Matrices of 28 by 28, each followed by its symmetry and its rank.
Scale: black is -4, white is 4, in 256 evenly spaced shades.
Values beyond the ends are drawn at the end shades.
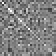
symmetric, rank five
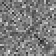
symmetric, full rank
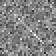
symmetric, full rank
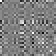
symmetric, rank three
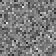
symmetric, full rank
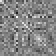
symmetric, rank five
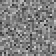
neither, full rank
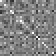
symmetric, rank five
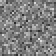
symmetric, full rank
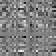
neither, rank three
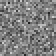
neither, full rank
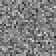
neither, full rank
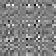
neither, rank three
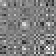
symmetric, rank three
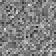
symmetric, full rank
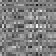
neither, rank three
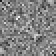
symmetric, full rank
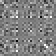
symmetric, rank three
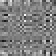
neither, rank three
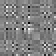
symmetric, rank three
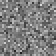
neither, full rank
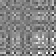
symmetric, rank three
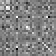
symmetric, rank five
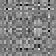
neither, rank three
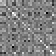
symmetric, rank five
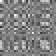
symmetric, rank three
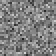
neither, full rank
